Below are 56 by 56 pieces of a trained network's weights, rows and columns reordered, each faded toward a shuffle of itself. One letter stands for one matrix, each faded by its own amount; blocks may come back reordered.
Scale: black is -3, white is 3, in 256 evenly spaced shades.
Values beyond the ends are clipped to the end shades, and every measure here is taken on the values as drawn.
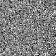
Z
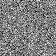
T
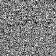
Z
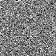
Z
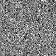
Z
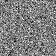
T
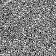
Z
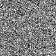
Z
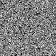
T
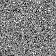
T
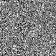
Z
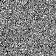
T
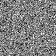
T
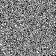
T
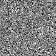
Z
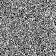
T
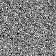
T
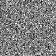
Z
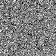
T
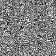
Z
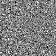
Z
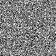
Z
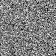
T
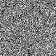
Z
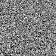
T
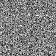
T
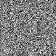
Z
